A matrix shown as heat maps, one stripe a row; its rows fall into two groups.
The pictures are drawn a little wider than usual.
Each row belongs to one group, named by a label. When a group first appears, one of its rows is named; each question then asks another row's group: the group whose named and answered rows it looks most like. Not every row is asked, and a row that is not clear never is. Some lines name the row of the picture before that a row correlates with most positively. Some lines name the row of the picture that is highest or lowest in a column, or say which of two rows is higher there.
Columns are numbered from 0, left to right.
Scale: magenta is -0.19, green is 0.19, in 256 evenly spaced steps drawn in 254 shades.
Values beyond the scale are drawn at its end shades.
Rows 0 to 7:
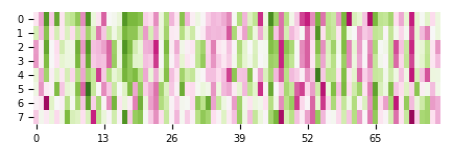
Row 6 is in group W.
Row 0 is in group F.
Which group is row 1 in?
F
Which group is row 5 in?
F
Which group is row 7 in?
W
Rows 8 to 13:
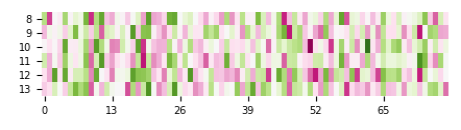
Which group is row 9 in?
W
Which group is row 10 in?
F
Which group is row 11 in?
F
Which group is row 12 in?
F
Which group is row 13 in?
W
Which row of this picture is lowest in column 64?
12
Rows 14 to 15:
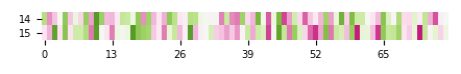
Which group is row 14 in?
F
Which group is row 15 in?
F
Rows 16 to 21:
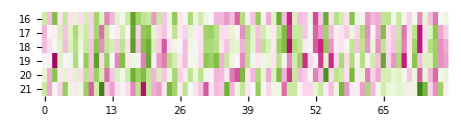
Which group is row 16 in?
F
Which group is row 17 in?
W
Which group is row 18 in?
W
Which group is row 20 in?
F
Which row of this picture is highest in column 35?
21
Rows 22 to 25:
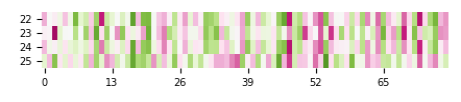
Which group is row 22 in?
W
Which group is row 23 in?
W
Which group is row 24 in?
W
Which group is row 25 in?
F
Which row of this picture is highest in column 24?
23
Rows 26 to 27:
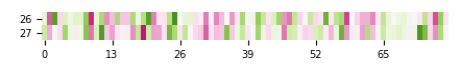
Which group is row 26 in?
F
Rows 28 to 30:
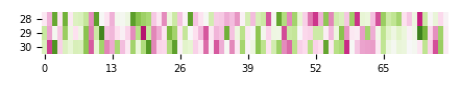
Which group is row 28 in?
F
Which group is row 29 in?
F
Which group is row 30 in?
F
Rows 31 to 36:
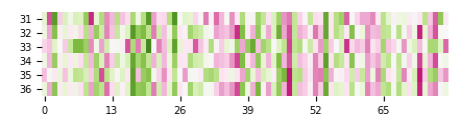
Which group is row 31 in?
F
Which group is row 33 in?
W
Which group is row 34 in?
F
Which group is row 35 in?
W
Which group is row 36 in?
F
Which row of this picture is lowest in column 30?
33
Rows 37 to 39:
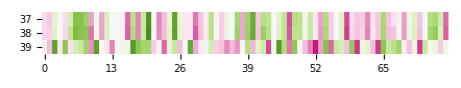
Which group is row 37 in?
W
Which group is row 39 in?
F
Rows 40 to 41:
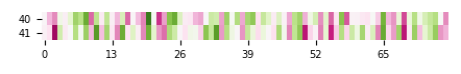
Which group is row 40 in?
W
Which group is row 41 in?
W
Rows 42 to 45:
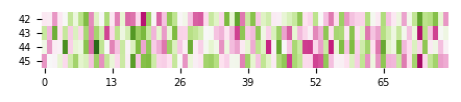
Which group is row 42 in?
W
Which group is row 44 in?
F
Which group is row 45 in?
W
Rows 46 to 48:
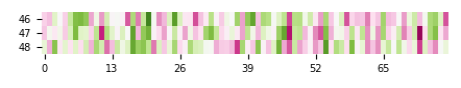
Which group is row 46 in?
W
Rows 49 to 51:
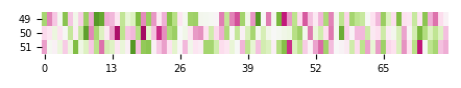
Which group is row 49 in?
F
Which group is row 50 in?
W
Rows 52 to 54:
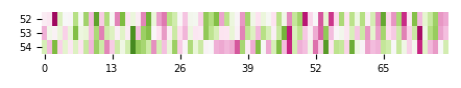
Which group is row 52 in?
W
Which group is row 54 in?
F
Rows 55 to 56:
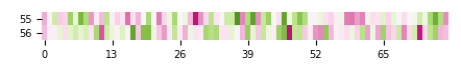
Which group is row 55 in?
W
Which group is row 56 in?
W
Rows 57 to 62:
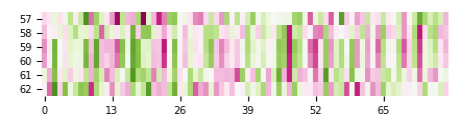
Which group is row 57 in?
W
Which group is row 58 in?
W
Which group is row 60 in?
W
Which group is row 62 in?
F
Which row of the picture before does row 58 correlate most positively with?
56
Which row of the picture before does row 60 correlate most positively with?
56
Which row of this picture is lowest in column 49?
61
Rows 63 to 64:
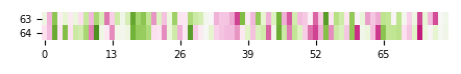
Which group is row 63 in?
F
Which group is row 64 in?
F
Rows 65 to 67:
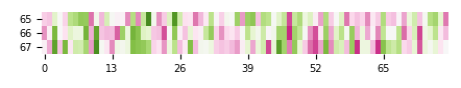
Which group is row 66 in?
W
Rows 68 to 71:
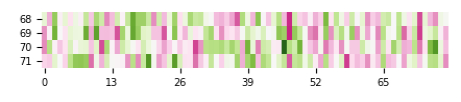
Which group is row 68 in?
F
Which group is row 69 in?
W
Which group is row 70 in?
W
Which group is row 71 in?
W
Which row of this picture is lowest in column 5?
68
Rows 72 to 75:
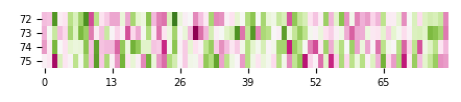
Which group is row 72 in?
W
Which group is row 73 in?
W
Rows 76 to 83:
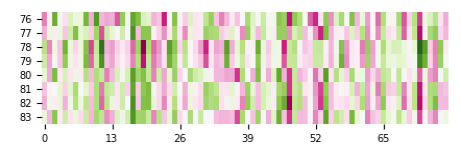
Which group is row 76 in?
W
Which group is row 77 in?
W
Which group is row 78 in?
F
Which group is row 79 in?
F
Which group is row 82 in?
W
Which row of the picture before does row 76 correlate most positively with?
74
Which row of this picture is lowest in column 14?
76
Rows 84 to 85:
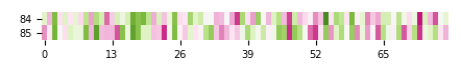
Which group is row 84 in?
F
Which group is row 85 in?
W
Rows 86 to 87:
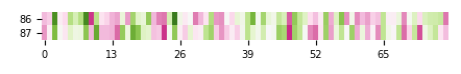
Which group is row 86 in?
W
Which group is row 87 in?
W
